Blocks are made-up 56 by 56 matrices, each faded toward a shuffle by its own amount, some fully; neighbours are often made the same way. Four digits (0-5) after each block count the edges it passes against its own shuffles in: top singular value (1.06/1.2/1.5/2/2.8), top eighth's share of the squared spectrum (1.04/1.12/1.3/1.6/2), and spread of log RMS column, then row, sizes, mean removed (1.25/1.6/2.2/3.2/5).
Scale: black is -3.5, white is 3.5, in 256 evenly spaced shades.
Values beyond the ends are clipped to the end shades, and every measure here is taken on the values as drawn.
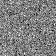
0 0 0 0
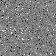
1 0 0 0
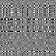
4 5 3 3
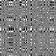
5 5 3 3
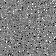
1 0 0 0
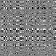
5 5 3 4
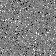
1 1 0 0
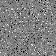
0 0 0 0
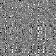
3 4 2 1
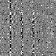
4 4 3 1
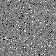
0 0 0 0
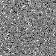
2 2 1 0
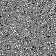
1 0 0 0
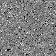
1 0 0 0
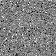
1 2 0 0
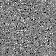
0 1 0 0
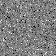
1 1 0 0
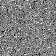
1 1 0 0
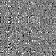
3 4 2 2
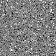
2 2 1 0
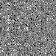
3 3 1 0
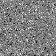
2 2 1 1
